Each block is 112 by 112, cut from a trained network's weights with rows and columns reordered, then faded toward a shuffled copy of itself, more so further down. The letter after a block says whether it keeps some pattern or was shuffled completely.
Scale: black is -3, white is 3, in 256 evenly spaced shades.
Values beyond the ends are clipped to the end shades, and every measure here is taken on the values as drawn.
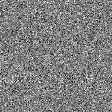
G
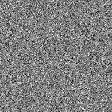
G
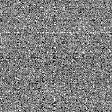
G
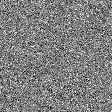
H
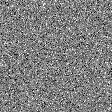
H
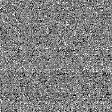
G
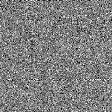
G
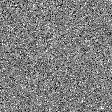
H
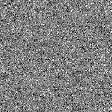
G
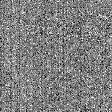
G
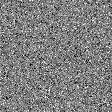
H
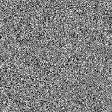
G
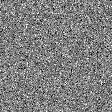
H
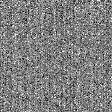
G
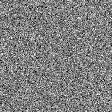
G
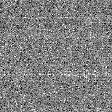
G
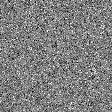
H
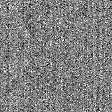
G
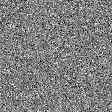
H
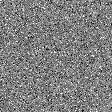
H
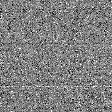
G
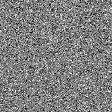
G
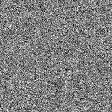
G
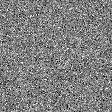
H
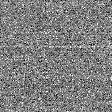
G
